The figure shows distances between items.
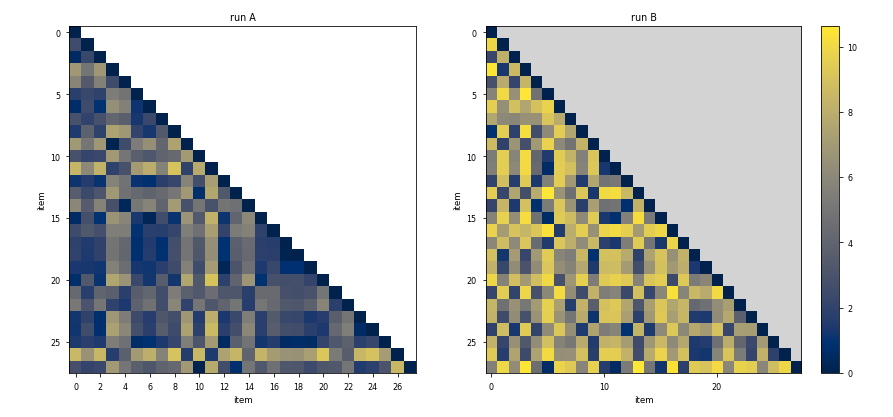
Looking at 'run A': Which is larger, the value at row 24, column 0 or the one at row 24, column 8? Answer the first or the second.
the second
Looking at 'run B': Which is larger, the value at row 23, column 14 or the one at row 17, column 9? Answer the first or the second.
the second
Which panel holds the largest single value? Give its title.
run B
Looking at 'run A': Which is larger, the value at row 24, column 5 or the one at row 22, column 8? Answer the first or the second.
the second
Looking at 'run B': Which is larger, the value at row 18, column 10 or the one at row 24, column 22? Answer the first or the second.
the first
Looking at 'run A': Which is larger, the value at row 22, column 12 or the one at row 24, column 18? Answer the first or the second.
the first
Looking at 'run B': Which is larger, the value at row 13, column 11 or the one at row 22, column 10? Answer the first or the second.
the first
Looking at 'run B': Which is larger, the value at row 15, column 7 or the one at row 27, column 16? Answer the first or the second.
the second
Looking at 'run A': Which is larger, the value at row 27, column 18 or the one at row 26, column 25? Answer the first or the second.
the second
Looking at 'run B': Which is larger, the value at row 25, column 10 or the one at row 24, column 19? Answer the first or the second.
the first
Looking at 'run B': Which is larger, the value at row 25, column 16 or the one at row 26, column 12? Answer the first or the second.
the second
